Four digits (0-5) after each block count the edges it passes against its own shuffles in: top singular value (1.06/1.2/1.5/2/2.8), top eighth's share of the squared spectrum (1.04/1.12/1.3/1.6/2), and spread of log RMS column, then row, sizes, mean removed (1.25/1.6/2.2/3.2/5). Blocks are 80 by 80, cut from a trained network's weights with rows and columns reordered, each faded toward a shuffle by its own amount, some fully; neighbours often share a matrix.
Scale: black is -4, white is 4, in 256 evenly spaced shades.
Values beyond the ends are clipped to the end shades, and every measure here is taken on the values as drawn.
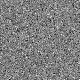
0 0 0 0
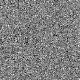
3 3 1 1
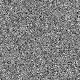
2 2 0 0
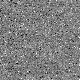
0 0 0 0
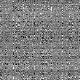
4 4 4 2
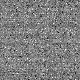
2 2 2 0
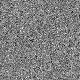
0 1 0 0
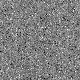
0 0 0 0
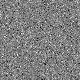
0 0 0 0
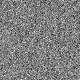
1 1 0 0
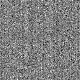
2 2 0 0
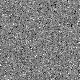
0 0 0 0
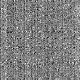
3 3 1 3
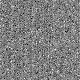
2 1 0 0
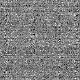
3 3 3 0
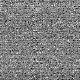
3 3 2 0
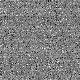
2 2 1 0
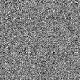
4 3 1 2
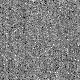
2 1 0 0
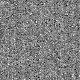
2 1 0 1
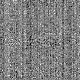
4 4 1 3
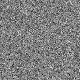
2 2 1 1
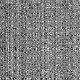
4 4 1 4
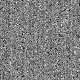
2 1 0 0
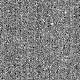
2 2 0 1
